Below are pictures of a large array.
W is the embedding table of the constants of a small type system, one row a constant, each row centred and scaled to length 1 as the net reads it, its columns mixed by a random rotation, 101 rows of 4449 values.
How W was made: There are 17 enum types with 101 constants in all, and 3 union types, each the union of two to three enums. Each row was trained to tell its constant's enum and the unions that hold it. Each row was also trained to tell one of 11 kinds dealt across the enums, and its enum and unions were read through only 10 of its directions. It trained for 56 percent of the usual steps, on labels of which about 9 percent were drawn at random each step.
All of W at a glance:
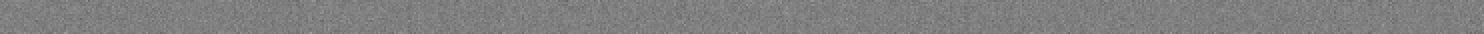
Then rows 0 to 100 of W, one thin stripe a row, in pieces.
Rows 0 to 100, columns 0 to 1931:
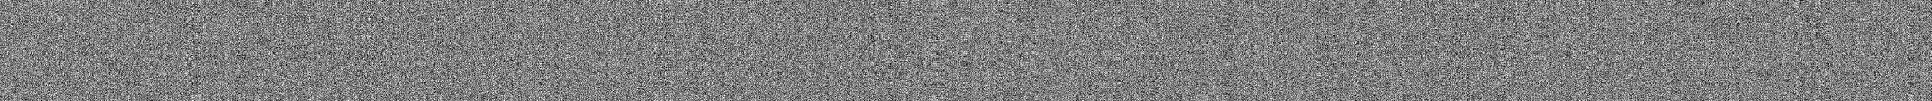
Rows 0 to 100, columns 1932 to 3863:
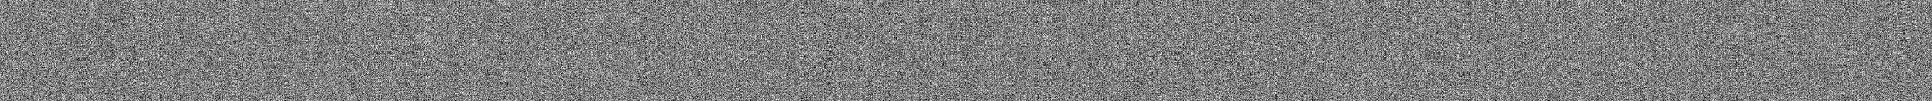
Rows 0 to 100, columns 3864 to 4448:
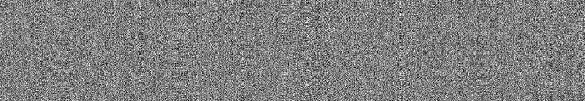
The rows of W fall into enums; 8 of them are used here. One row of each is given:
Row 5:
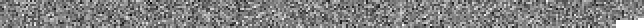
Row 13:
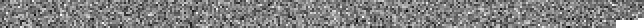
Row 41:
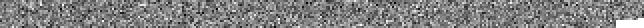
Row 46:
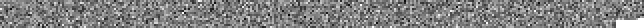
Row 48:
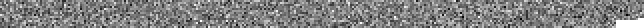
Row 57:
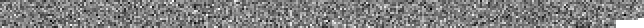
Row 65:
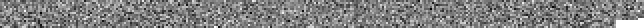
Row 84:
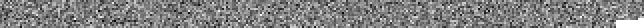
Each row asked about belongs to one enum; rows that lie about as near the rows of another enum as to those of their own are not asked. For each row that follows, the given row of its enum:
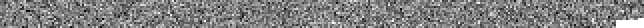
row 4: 57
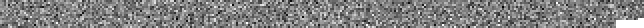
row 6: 57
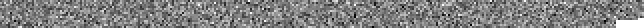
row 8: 48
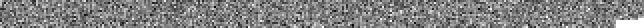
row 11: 5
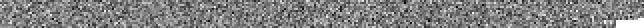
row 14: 46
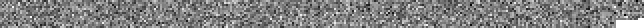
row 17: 57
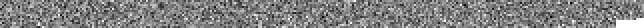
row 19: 41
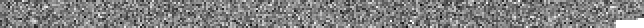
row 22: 84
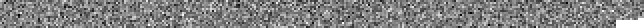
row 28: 5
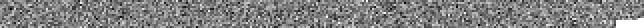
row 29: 46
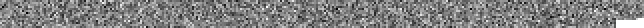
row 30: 41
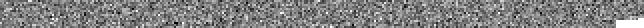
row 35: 5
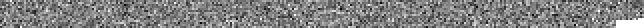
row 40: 13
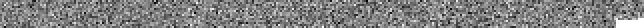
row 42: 5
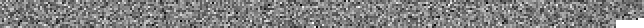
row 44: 13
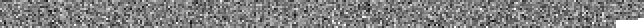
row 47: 57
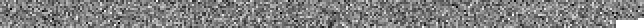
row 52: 46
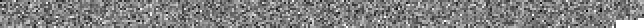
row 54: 41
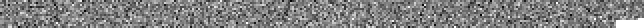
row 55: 57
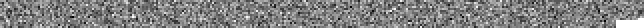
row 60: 5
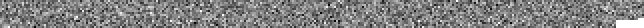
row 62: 65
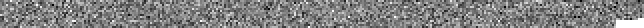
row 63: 13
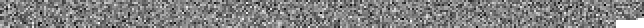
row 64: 65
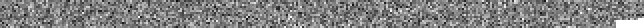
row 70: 41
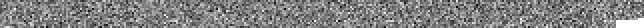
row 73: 65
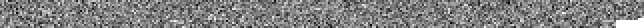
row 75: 65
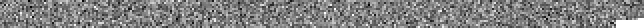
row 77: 57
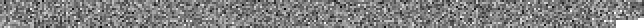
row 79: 65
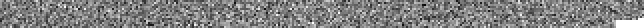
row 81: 13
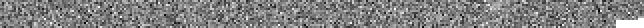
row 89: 5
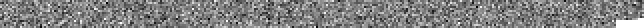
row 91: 13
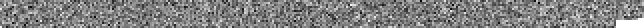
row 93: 46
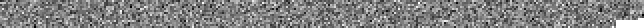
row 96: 41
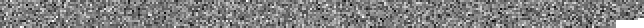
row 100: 13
